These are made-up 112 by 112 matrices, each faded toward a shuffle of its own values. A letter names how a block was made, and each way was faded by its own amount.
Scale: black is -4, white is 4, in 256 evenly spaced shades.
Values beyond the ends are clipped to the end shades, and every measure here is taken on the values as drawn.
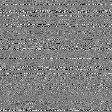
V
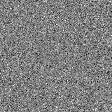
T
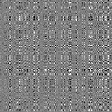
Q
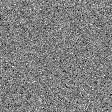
T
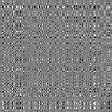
Q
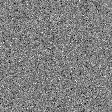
T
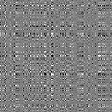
Q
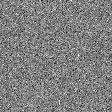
T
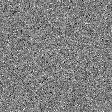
T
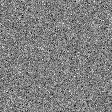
T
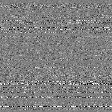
V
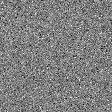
T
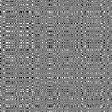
Q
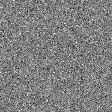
T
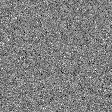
T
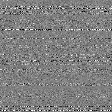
V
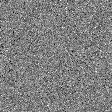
T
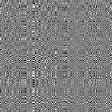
Q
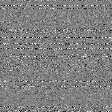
V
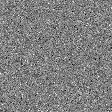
T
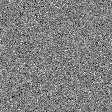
T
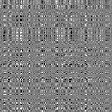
Q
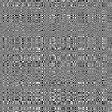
Q
